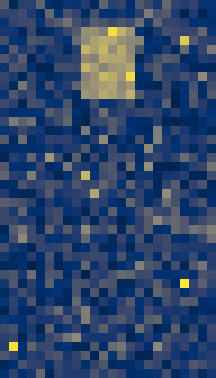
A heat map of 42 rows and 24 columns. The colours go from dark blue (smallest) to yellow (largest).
Histogram: skewed, a long tail of high values. Odd patch: higher, in the top middle. Odd rows or columns: none. Ninth with the highest average: top middle. Stripes: none. Average level on the scale: 20%.
